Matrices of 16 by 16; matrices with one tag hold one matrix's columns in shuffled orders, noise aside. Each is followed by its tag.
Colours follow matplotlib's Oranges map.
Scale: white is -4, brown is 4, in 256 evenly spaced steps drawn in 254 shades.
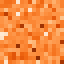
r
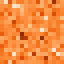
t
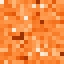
t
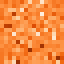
r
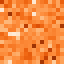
r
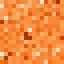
t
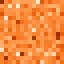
t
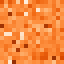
r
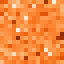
t
